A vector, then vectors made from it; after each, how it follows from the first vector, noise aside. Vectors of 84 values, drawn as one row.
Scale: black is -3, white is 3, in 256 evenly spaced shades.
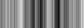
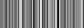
sign-scrambled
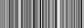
sign-scrambled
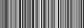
sign-scrambled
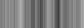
shrunk
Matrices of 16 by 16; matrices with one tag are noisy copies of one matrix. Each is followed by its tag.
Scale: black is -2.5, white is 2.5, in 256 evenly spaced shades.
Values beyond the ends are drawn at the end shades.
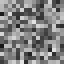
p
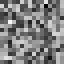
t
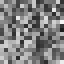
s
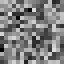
p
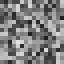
t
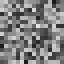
p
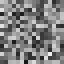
p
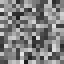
p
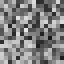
s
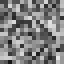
t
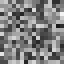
p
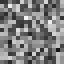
t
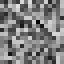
t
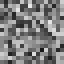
t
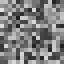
p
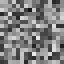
p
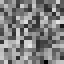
s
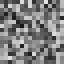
t
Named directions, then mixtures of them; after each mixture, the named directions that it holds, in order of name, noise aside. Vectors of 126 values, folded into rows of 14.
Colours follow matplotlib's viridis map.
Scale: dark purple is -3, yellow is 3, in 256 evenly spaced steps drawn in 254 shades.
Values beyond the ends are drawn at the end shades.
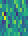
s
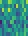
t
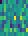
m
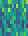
t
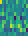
m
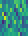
s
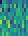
m, t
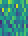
t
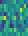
m, s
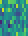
t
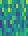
t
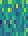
t
